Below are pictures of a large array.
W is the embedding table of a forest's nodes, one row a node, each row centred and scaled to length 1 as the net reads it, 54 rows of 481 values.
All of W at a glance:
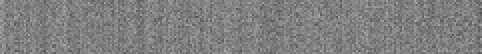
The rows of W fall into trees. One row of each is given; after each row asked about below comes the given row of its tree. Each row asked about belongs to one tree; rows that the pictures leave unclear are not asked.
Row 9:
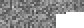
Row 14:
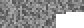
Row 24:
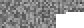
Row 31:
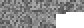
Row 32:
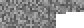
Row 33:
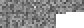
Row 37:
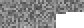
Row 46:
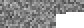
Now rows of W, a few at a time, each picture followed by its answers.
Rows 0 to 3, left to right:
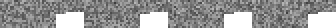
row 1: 33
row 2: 14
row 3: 31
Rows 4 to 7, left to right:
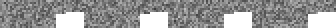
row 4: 24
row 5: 46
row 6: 37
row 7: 33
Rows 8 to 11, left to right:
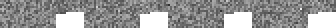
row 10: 32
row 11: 33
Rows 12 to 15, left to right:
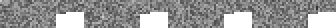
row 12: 46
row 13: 9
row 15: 14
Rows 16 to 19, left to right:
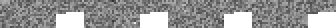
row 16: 46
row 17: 46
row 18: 32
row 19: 31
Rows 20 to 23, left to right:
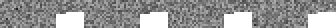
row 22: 37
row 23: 24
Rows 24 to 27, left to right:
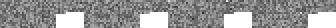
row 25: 24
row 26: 31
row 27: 33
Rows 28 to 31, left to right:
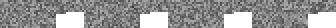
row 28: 31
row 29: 9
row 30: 24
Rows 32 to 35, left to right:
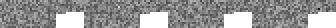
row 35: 33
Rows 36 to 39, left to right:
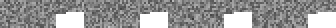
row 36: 31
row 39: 24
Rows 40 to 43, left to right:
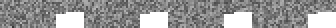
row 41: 32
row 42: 31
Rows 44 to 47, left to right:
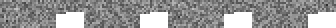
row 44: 37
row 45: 9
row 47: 9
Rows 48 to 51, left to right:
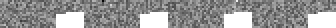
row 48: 31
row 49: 24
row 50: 24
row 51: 24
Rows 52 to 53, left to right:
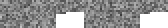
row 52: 46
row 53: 31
